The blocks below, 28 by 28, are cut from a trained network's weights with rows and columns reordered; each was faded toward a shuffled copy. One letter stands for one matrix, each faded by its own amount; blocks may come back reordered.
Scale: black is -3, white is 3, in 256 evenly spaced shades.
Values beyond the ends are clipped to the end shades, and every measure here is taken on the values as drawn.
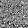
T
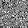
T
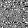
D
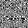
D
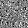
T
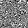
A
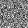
A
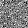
A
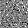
T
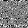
D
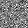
A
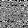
D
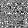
D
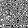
T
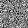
A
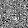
T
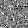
T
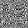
D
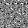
T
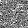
A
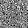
T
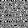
D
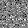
T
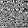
D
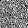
A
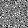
T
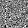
A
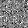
T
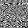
D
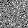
T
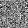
A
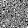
A
